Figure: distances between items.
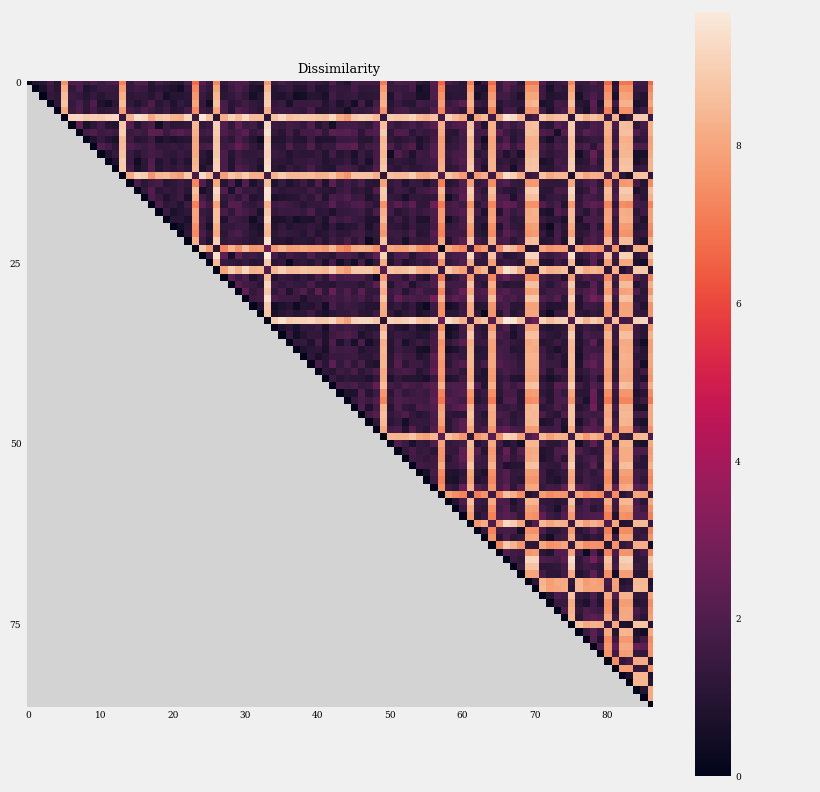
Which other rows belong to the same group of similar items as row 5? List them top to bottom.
13, 23, 26, 33, 49, 57, 61, 64, 69, 70, 75, 80, 82, 83, 86
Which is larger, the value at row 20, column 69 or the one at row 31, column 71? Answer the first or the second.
the first
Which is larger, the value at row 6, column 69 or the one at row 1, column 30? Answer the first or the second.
the first
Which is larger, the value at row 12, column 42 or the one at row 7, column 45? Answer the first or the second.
the second
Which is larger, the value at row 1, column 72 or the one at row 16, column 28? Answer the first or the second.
the second
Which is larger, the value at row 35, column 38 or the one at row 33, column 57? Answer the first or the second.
the second
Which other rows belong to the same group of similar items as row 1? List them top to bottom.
0, 2, 3, 4, 6, 7, 8, 9, 10, 11, 12, 14, 15, 16, 17, 18, 19, 20, 21, 22, 24, 25, 27, 28, 29, 30, 31, 32, 34, 35, 36, 37, 38, 39, 40, 41, 42, 43, 44, 45, 46, 47, 48, 50, 51, 52, 53, 54, 55, 56, 58, 59, 60, 62, 63, 65, 66, 67, 68, 71, 72, 73, 74, 76, 77, 78, 79, 81, 84, 85
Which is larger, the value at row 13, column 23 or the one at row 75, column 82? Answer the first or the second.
the first
